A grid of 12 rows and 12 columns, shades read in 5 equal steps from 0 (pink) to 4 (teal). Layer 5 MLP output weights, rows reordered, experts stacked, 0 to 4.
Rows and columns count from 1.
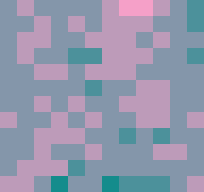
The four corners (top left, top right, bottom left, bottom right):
2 3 1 1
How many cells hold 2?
79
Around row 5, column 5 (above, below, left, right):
3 2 1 1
